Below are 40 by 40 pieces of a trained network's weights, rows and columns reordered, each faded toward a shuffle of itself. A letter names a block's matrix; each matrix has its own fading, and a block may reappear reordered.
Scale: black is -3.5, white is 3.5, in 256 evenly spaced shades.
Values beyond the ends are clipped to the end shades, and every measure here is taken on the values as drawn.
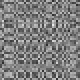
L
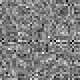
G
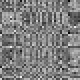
L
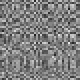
L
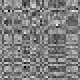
L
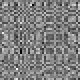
L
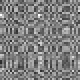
L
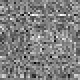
G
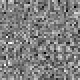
G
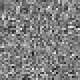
G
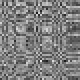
L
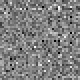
G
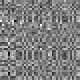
L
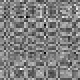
L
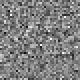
G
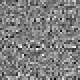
G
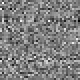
G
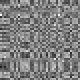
L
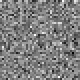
G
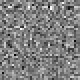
G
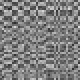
L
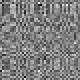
L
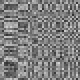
L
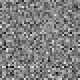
G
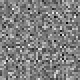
G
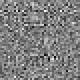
G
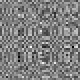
L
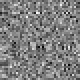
G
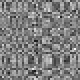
L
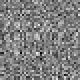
G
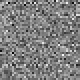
G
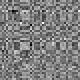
L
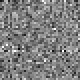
G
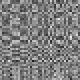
L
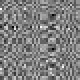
L
